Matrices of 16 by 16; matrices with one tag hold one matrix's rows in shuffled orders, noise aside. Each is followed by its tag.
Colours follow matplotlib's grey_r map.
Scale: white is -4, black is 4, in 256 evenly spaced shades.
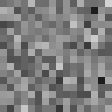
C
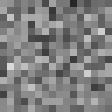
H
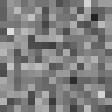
H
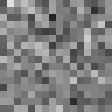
H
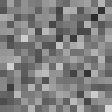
C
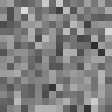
C
